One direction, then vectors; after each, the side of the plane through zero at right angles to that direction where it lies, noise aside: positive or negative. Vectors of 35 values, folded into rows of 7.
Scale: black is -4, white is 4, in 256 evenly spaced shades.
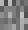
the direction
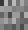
negative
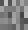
negative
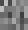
negative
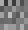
positive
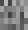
negative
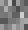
positive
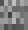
negative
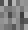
negative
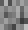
negative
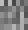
positive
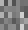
positive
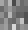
positive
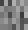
negative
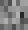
negative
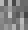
positive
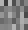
positive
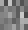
positive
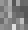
positive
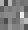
positive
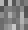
positive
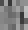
negative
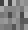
negative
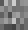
negative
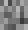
negative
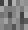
negative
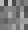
positive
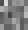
negative
